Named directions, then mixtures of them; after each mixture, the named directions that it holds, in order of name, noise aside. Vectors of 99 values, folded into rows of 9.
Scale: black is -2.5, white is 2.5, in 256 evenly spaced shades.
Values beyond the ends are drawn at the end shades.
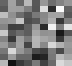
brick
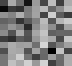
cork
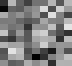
brick, cork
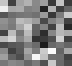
brick, cork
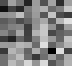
cork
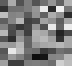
brick, cork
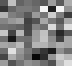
brick, cork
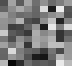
brick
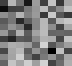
cork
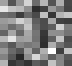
cork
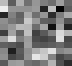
brick, cork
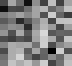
cork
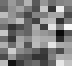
brick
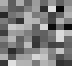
brick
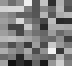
brick, cork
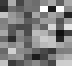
brick, cork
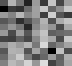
cork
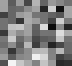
brick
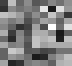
brick, cork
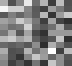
cork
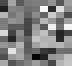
brick, cork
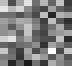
cork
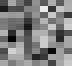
brick, cork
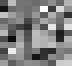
brick, cork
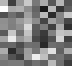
brick, cork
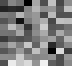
brick, cork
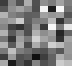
brick
